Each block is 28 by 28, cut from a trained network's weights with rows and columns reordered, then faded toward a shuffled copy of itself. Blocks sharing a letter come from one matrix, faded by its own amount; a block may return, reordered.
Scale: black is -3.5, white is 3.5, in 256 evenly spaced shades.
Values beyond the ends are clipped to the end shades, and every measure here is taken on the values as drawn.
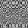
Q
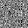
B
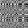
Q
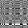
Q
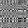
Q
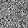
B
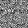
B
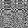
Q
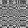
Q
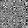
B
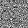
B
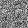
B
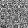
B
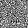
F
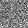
B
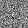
F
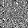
B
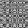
Q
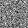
F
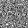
F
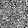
F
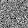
F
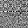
Q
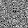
B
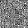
B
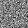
F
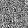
B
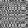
Q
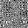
B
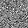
F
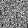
F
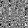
B
